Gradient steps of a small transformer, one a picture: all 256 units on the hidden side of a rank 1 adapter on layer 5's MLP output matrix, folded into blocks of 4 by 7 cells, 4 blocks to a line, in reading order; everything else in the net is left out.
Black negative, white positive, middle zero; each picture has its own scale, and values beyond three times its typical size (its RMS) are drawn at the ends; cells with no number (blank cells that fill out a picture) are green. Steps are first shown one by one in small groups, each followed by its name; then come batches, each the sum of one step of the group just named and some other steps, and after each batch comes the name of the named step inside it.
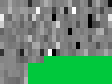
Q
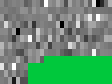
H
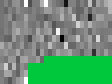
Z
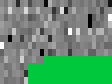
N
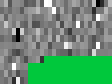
H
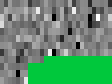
Q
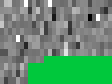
Q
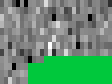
Q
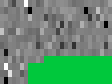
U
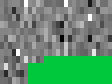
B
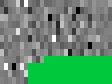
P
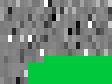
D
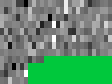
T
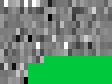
P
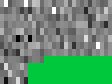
U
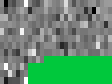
U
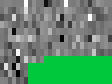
B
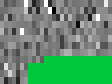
U
